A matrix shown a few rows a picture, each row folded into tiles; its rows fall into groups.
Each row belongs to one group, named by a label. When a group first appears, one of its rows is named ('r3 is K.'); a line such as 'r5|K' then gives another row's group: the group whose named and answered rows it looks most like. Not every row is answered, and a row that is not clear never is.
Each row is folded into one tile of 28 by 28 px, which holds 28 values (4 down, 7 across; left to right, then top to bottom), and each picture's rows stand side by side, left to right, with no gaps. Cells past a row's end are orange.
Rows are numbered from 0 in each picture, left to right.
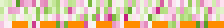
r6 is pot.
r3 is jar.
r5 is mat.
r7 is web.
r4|jar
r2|web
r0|mat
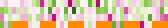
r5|mat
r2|pot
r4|web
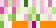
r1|mat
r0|pot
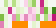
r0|jar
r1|pot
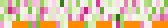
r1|web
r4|mat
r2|jar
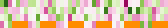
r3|jar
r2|jar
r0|mat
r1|mat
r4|pot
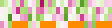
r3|web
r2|pot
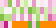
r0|jar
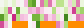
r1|mat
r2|mat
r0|jar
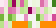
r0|mat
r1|pot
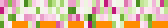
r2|jar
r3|mat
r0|pot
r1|web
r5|mat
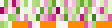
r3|mat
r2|pot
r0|pot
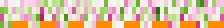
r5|pot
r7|mat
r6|jar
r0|web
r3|jar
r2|mat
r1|web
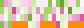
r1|jar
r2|jar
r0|web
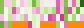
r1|jar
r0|web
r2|pot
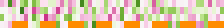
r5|mat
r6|web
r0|jar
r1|jar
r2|pot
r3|web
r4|pot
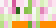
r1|web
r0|pot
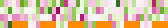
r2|pot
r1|pot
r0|web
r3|web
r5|mat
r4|jar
